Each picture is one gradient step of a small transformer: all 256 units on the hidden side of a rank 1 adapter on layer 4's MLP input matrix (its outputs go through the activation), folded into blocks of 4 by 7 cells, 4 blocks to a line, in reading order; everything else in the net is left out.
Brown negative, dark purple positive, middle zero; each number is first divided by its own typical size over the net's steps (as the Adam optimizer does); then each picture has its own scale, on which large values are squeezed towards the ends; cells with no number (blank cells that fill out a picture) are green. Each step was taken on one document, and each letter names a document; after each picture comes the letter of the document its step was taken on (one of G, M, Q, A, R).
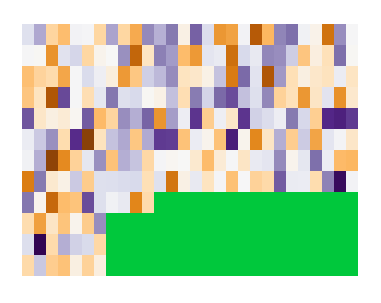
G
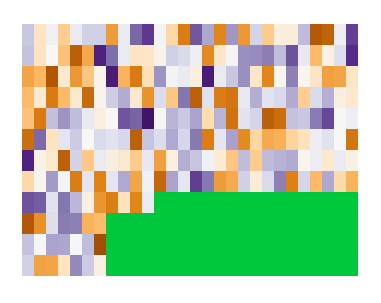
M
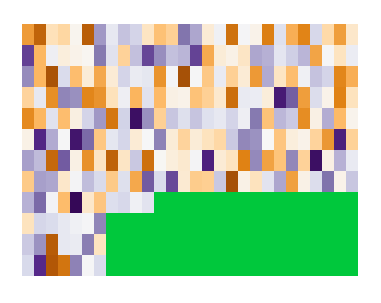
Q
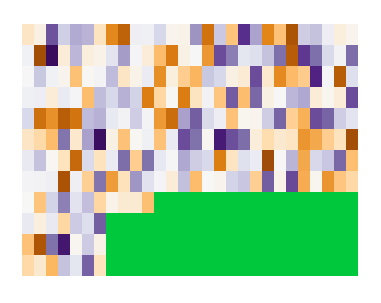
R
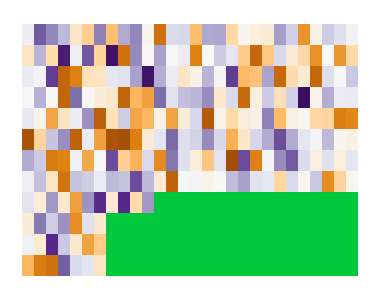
G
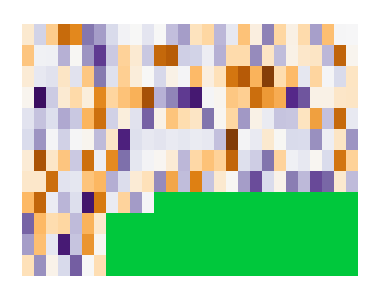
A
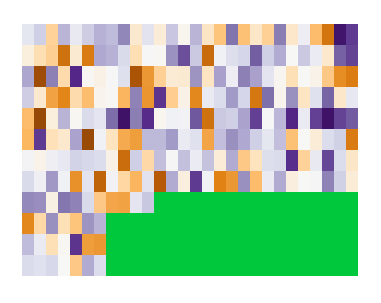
M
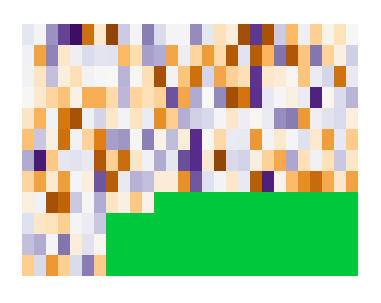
R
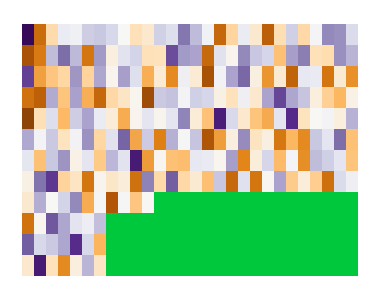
Q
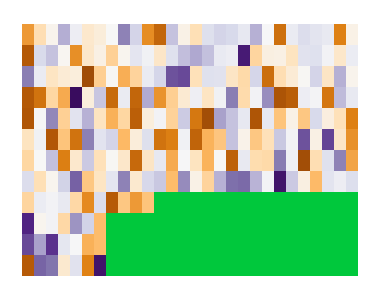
Q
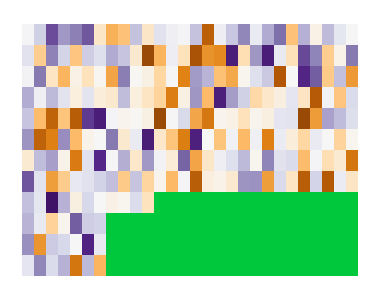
R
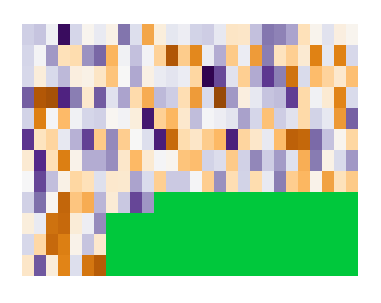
G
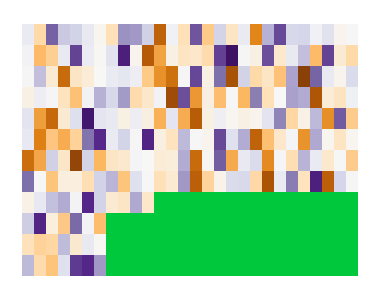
R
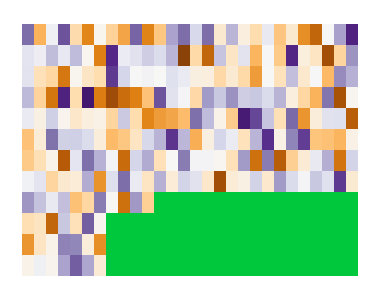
M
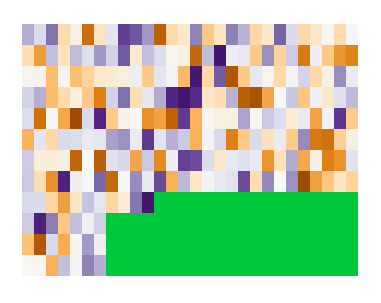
R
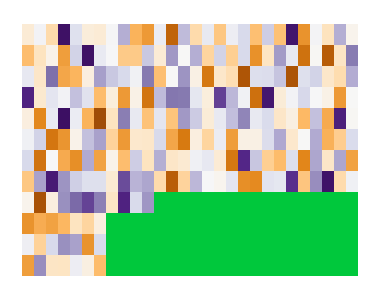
A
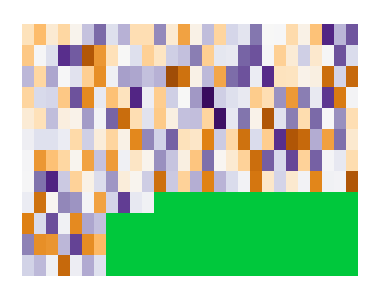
Q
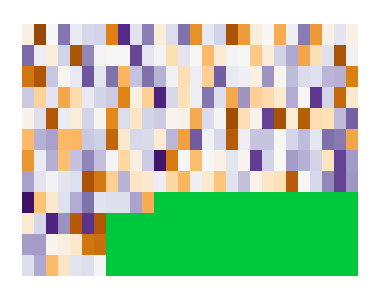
M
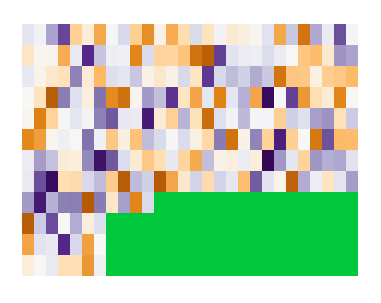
A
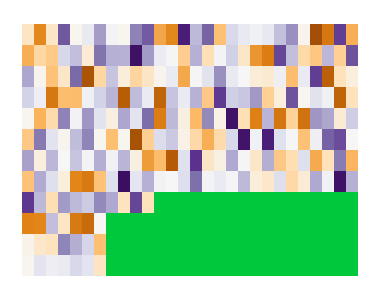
M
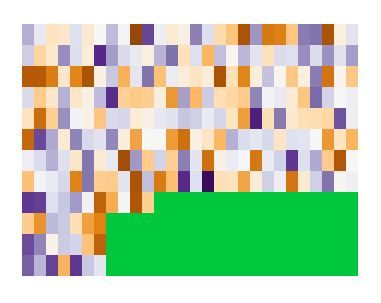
M
